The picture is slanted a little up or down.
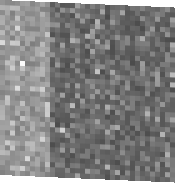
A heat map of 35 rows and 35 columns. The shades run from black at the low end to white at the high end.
No regular stripes run through it. The left part is higher, up to a seam about 30% of the way across. Overall the values sit about 50% of the way up the scale.
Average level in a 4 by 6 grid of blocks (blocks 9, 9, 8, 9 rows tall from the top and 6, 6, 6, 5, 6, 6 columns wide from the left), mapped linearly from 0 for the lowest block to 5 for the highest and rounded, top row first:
5 3 1 1 0 1 / 5 4 0 1 0 1 / 5 3 1 1 0 1 / 5 3 0 0 0 1
